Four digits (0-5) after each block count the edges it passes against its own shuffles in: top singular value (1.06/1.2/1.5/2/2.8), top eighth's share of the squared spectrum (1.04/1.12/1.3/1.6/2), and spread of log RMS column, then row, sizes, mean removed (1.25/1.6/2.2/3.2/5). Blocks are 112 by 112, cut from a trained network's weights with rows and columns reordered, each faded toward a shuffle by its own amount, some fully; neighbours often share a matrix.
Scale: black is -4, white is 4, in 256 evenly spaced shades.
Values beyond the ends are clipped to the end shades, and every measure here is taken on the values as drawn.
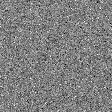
0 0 0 0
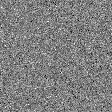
0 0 0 0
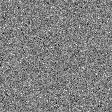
0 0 0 0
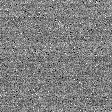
2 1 0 0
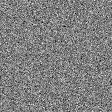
0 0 0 0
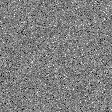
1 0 0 0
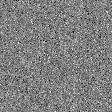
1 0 0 0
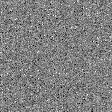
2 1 0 1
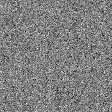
2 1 0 1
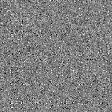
3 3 1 2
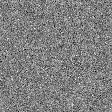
1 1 0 0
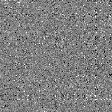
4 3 2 2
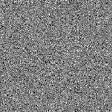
3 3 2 1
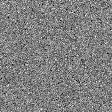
0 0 0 0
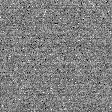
2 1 0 0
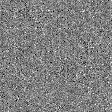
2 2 0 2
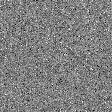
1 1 0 0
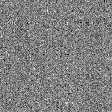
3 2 0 2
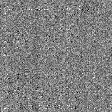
2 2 1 2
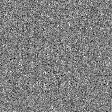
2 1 0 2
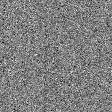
1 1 0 0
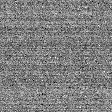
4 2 1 0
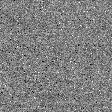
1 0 0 0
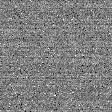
3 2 1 0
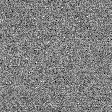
1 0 0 0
